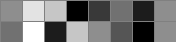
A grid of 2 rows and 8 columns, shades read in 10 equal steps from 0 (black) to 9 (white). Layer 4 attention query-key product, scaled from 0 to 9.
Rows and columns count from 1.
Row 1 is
5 8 7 0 2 4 1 5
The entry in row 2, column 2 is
9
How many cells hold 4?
2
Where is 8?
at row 1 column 2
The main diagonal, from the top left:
5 9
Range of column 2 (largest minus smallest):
1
